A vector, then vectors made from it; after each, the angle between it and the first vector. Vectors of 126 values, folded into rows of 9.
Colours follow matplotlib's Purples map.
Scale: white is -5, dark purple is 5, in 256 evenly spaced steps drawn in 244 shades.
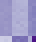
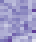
partly opposed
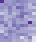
partly opposed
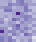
partly opposed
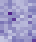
partly aligned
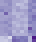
nearly parallel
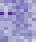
partly opposed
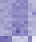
nearly opposite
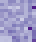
partly aligned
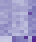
nearly parallel
